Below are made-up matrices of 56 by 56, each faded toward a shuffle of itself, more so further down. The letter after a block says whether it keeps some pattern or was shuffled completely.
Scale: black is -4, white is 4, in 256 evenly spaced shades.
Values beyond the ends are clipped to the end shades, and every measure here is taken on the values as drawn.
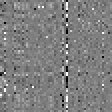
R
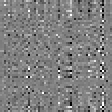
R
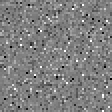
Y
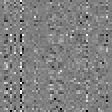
R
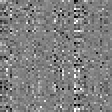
R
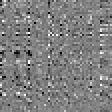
R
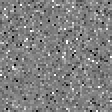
Y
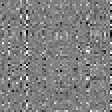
R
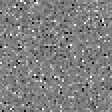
Y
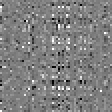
R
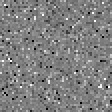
Y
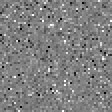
Y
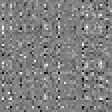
R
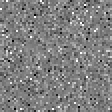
Y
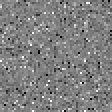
Y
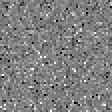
Y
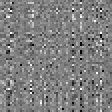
R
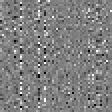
R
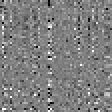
R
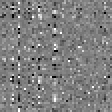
R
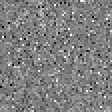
Y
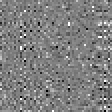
R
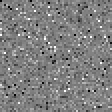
Y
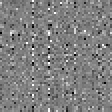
R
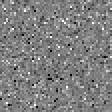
Y
